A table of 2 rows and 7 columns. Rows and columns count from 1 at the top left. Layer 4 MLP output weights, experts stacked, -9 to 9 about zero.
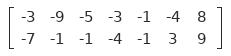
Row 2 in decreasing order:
9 3 -1 -1 -1 -4 -7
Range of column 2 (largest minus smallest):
8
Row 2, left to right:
-7 -1 -1 -4 -1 3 9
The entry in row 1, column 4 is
-3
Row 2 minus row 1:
-4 8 4 -1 0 7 1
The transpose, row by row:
-3 -7 / -9 -1 / -5 -1 / -3 -4 / -1 -1 / -4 3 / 8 9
